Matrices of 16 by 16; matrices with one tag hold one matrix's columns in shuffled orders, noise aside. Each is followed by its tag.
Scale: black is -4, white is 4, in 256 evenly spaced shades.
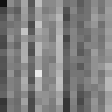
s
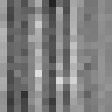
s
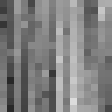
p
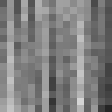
p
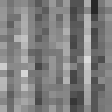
s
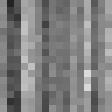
s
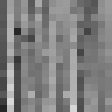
p
